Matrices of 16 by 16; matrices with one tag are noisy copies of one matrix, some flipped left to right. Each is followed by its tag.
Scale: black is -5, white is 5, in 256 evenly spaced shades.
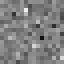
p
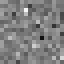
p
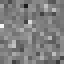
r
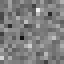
p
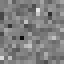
p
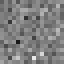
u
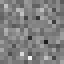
u
